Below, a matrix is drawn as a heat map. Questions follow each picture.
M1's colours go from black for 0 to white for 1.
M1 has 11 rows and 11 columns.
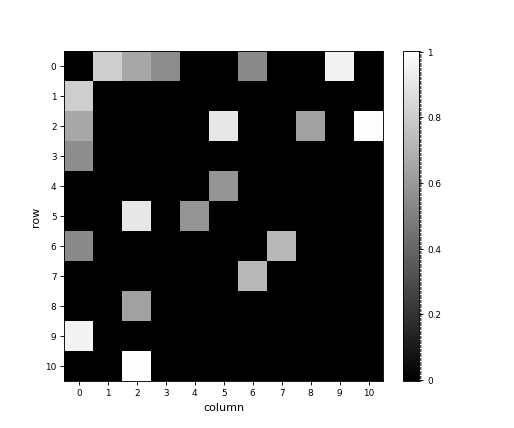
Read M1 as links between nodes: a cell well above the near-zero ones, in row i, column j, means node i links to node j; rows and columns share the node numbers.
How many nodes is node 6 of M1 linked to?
2
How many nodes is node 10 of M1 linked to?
1
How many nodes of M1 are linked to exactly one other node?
7
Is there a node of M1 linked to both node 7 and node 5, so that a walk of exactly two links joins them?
no
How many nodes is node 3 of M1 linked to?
1
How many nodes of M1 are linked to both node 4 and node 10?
0
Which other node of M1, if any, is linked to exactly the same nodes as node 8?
node 10
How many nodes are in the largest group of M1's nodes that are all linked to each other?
2
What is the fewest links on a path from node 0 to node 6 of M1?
1
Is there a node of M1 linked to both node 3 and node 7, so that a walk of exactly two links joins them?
no
